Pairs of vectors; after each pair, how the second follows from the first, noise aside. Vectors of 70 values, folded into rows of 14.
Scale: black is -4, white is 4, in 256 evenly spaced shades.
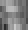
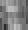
copied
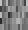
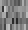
shuffled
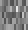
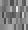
copied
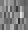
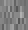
shrunk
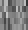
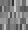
shuffled
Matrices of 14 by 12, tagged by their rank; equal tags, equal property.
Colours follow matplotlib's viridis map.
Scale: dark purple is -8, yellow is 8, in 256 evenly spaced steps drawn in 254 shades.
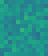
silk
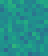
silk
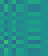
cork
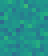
silk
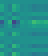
cork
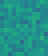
silk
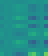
cork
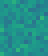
silk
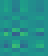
cork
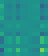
cork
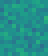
silk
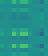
cork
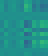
cork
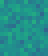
silk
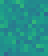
silk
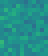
silk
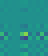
cork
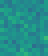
silk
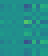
cork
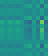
cork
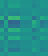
cork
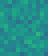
silk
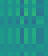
cork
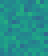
silk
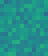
silk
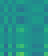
cork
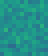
silk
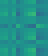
cork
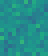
silk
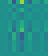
cork
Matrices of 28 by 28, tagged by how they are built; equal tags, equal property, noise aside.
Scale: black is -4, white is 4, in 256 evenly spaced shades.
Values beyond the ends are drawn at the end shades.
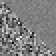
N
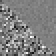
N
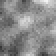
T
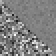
N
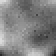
T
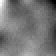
T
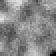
T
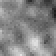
T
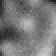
T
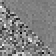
N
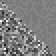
N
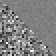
N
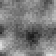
T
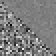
N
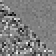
N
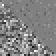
N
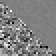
N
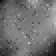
T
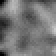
T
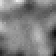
T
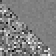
N
